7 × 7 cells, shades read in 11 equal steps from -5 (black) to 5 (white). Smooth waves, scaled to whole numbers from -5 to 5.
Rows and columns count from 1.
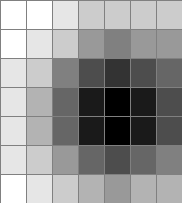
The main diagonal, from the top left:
5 4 0 -4 -5 -1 2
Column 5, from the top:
3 0 -3 -5 -5 -2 1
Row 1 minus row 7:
0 1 1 1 2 1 1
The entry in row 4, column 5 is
-5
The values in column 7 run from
-2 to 3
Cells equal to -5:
2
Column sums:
31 23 9 -5 -11 -5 1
